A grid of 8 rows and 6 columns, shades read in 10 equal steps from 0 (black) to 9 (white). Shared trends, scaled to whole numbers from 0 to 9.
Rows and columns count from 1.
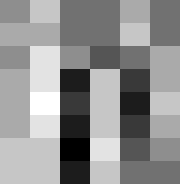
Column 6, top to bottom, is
4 4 6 6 7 6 5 4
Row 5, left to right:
6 9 2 7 1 7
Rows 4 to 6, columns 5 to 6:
2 6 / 1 7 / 2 6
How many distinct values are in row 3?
5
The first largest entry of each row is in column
2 5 2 2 2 2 4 1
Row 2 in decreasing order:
7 6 6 4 4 4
